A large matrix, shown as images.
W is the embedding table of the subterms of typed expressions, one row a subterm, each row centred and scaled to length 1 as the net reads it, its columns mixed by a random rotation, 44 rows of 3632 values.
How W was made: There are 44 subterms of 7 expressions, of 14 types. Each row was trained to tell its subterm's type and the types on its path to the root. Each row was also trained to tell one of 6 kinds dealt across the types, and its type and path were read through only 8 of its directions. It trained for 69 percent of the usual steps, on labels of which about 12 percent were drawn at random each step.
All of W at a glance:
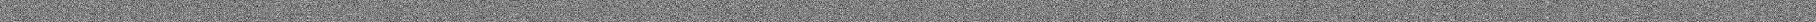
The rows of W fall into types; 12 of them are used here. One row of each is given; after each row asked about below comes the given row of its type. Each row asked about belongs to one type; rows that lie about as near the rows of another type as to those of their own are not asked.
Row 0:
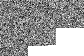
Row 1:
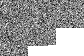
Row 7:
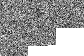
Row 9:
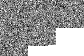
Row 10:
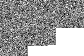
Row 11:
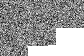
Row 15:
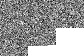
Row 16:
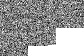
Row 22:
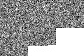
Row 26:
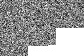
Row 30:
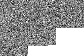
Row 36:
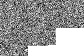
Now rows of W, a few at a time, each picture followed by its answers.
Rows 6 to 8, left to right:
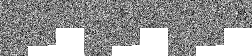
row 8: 22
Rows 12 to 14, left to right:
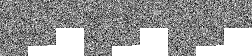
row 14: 7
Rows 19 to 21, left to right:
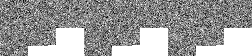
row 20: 0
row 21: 30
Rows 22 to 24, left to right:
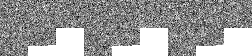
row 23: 11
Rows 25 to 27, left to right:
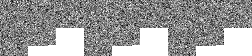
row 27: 15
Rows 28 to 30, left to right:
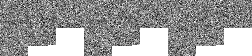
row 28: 7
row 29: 26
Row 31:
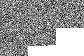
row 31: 10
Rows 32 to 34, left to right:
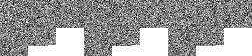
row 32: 30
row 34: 0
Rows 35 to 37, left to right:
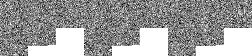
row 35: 36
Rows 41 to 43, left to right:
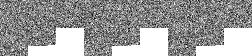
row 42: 1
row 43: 15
